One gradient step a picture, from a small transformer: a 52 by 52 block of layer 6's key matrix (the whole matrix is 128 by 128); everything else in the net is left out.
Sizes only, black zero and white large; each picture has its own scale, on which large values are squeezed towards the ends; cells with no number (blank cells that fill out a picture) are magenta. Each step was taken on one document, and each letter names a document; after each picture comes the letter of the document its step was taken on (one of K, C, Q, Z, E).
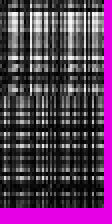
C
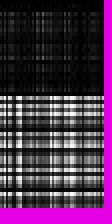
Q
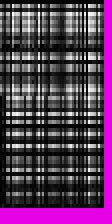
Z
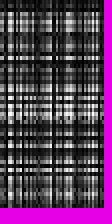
Q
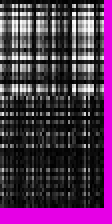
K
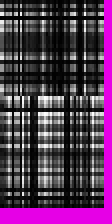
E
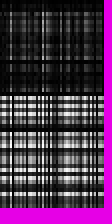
Q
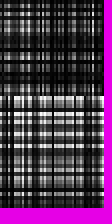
E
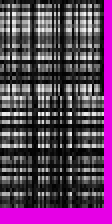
Z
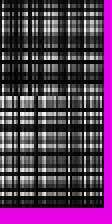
E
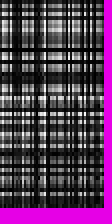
E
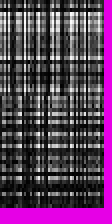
C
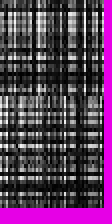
C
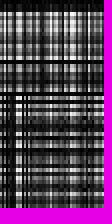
Q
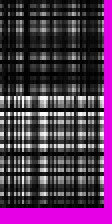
E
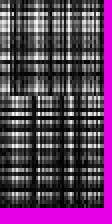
Z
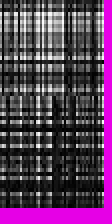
C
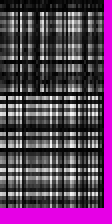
Q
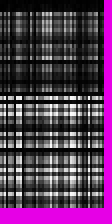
Q
